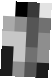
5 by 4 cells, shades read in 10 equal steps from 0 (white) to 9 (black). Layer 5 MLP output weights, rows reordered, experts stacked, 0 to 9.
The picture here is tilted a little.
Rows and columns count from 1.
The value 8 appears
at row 4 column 1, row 5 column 1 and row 5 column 4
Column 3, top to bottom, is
7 6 6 5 6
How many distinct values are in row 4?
4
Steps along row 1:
up down down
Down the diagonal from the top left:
0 4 6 4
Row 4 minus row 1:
8 -7 -2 3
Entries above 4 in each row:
2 2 1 2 3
